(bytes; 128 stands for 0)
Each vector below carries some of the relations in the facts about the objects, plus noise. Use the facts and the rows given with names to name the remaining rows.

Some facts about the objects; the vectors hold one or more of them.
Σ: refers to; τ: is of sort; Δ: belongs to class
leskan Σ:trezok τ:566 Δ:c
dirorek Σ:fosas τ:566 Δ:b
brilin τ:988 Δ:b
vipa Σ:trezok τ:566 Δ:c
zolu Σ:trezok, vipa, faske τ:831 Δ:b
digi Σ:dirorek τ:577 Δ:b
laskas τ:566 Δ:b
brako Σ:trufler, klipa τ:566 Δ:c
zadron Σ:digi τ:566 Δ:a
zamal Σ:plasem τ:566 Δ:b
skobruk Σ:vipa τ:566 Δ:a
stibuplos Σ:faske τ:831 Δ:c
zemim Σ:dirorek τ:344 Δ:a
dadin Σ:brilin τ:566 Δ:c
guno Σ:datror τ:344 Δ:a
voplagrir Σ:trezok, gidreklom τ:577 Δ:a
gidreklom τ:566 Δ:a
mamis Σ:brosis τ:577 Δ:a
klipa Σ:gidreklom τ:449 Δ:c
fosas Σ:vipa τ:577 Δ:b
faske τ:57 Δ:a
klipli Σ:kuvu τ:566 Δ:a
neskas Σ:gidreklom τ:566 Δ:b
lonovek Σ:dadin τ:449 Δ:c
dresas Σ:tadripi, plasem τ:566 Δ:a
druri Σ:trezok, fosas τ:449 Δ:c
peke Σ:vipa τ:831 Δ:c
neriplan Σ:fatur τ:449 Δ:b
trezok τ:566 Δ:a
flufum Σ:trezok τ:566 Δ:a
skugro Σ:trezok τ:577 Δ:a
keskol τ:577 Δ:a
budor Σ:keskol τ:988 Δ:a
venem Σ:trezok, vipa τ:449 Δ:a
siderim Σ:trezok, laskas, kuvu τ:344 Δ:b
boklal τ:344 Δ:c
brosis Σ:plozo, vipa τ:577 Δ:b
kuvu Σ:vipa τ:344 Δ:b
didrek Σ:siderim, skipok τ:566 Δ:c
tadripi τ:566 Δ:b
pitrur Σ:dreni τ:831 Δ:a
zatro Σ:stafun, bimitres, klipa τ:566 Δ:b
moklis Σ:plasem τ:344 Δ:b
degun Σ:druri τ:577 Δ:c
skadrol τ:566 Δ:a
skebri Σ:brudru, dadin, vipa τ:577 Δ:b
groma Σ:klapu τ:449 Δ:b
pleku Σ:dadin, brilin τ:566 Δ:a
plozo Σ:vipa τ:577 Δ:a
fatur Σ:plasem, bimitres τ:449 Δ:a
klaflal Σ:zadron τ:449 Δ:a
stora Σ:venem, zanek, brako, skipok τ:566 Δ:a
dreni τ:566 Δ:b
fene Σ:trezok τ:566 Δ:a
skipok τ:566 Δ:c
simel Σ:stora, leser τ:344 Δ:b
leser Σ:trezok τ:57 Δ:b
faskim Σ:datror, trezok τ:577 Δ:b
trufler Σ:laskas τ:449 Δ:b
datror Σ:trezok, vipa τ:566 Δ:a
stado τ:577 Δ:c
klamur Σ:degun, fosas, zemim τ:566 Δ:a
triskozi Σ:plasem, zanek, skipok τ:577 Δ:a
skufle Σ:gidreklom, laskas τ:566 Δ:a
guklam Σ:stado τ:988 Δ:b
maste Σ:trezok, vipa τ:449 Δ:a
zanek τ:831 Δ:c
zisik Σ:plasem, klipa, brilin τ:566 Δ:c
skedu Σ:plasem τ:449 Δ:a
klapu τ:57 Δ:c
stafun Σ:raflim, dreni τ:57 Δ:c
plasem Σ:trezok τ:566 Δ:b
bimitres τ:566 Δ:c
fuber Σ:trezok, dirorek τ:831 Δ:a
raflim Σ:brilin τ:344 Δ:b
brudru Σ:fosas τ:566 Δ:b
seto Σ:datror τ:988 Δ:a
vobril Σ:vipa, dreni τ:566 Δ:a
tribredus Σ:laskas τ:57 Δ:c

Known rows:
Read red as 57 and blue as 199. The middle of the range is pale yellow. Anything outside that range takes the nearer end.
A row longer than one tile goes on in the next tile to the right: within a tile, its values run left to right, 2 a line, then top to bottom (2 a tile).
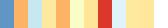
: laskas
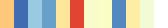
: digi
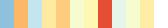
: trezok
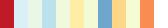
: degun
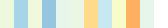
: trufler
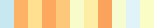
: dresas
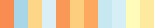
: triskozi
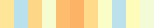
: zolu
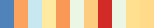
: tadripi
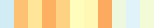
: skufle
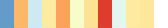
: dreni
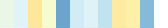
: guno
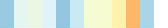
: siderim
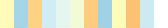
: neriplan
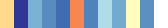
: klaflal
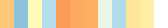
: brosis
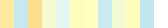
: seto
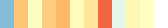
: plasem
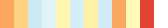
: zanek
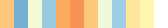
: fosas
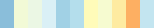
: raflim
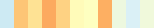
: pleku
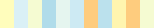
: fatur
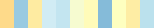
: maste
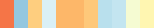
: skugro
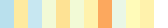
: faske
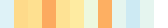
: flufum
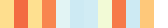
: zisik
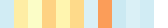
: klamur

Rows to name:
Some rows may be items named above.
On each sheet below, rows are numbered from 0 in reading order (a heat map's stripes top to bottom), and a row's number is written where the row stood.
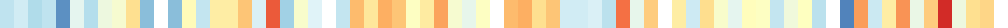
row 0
zemim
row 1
dirorek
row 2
dresas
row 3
tribredus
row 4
seto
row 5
tadripi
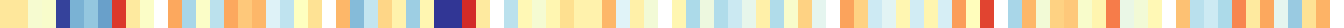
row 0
boklal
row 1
plozo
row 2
groma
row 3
leser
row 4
venem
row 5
zanek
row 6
stora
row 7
keskol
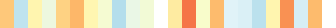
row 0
fuber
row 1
vipa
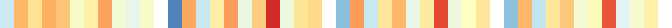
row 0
dresas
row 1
tadripi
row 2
gidreklom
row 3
trezok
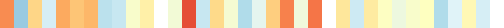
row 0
voplagrir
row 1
skipok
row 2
budor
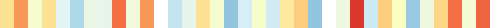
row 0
stafun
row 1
moklis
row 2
bimitres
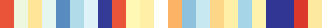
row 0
lonovek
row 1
groma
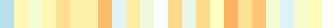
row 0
leser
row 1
pitrur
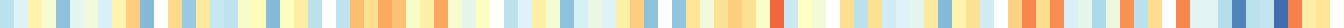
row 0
simel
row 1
maste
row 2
dresas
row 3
simel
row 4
brudru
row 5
skedu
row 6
leskan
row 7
druri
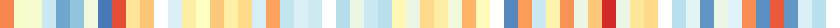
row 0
klipa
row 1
klamur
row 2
brilin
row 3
tadripi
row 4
zadron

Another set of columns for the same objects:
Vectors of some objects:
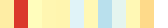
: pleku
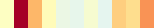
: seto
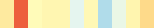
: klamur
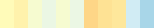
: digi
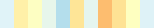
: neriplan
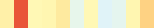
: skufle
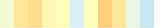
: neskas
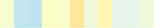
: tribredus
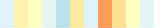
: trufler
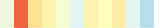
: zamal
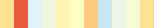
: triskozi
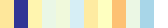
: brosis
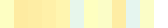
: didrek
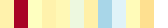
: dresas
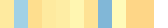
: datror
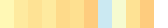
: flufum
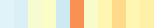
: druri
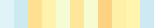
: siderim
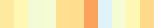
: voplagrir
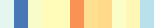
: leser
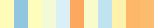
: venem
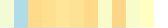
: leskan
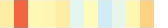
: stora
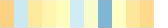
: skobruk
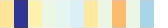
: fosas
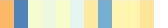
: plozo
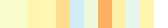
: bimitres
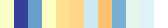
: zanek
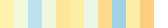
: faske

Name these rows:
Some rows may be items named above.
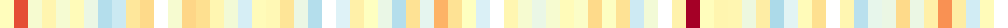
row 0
zemim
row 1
dirorek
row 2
neriplan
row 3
degun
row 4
dresas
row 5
stado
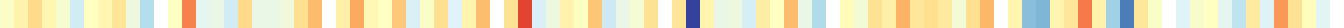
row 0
brudru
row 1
klaflal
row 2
gidreklom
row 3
triskozi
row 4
brosis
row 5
trezok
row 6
fuber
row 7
groma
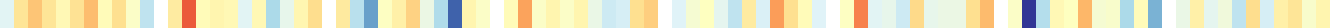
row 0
plasem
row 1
klamur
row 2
pitrur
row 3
guno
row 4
groma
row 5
klaflal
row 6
zolu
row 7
lonovek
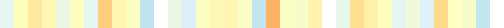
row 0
simel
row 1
boklal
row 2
raflim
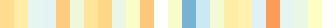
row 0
keskol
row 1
klapu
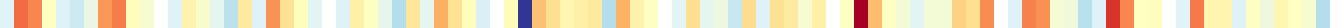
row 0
guklam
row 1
trufler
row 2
neriplan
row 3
vipa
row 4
klipa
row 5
budor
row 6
brilin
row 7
moklis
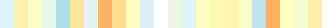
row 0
neriplan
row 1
boklal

